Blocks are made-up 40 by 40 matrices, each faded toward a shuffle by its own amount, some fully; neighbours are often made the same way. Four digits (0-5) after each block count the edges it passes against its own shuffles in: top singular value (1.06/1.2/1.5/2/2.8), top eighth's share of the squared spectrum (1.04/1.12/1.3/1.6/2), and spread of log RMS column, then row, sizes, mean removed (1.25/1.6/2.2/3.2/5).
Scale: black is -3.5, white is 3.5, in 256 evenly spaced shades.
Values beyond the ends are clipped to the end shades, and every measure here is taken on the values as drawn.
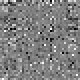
4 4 1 2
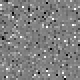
0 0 0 0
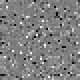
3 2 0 0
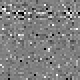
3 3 0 2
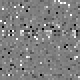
3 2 0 1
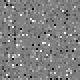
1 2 0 0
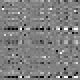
4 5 2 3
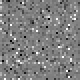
0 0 0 0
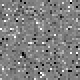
1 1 1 0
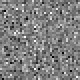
0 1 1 0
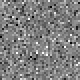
0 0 0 0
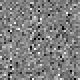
1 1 2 0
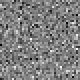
0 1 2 0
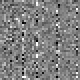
2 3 3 0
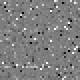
1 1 0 0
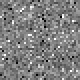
2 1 0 0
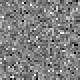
1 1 0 0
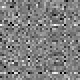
4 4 2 2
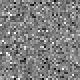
2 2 0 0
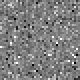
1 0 0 0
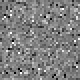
0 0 0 0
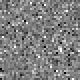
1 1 0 0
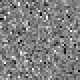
1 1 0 0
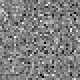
3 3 1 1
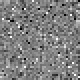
1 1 0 0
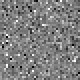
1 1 0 0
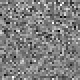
0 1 0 1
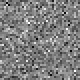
0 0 0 0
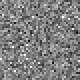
0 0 0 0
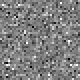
2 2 0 0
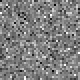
0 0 0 0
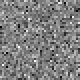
1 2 0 0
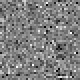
3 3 1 0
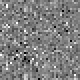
2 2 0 0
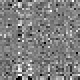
4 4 2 2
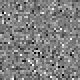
2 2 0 0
